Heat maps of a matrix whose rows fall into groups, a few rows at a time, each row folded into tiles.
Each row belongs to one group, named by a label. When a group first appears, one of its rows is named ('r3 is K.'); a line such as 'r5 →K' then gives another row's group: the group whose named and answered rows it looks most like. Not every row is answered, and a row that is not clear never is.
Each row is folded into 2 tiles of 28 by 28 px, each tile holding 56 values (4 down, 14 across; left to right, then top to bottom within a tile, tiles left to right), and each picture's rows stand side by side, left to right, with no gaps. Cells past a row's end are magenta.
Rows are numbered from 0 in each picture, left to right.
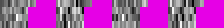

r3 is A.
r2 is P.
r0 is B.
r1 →A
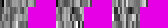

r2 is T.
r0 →B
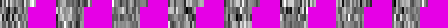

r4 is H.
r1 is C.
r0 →T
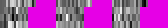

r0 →H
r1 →P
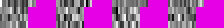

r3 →P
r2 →A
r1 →B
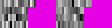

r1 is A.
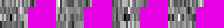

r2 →H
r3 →P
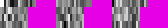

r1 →A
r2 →C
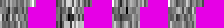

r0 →T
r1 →H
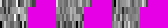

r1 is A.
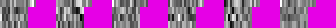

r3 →P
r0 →T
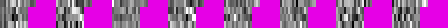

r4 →P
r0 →H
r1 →A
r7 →T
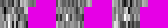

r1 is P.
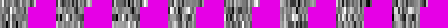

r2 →P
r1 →P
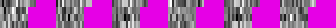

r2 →H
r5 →P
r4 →H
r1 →T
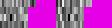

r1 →T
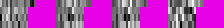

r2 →H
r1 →H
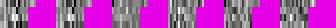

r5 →P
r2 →C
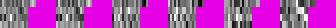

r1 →P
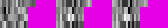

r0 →A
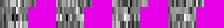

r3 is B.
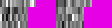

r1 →B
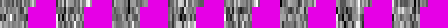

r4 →T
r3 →H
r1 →T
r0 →P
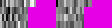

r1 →C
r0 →T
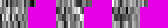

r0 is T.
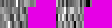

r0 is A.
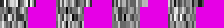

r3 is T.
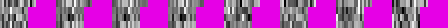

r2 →H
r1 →H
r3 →H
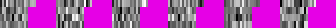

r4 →H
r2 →T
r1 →B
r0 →T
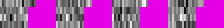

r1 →P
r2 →T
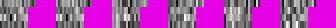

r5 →B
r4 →C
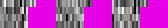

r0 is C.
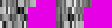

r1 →H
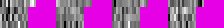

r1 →A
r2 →B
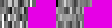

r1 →C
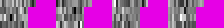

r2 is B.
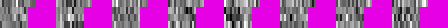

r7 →T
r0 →A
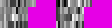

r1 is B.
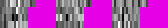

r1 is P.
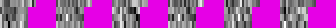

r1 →P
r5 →A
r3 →P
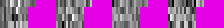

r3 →C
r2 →C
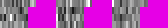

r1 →T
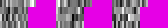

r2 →B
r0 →T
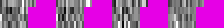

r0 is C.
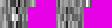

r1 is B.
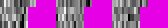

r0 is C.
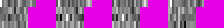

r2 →P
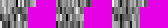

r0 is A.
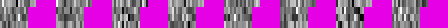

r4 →P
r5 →H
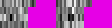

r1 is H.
